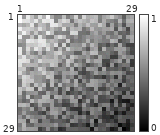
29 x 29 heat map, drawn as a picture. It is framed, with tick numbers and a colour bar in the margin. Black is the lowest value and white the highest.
The values follow a bell shape. No regular stripes run through it. There is an overall slope up to the top left. No single row or column stands out from its neighbours.
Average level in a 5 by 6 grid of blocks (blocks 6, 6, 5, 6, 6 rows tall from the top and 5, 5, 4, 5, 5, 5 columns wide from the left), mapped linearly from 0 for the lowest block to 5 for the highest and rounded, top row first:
5 5 4 4 3 3
5 5 4 3 2 2
4 4 3 2 2 1
3 3 2 2 2 1
3 2 1 1 1 0
